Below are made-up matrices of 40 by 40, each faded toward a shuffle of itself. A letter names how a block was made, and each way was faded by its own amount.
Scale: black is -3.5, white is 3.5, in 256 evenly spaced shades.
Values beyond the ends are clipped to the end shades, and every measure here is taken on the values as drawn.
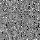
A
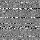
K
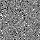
A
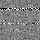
K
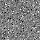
A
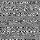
K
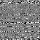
K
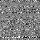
K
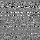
K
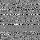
K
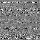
K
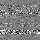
K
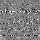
K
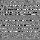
K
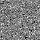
A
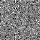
A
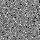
A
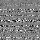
K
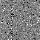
A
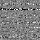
K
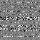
K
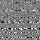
K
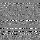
K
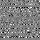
K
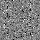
A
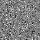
A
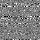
K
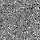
A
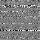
K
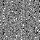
A
